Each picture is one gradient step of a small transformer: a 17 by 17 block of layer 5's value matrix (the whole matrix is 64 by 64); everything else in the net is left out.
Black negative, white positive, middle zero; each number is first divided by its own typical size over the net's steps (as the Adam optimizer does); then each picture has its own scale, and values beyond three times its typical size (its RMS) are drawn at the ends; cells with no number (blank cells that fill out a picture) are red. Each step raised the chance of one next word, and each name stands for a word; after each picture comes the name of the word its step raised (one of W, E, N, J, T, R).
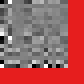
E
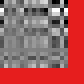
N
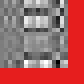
N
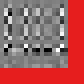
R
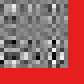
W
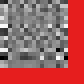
W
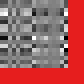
R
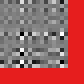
E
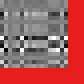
R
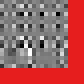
R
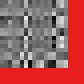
N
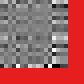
E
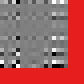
E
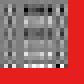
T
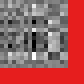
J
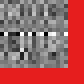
J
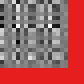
W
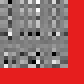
E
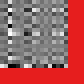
W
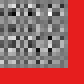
R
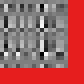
J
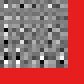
W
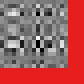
R
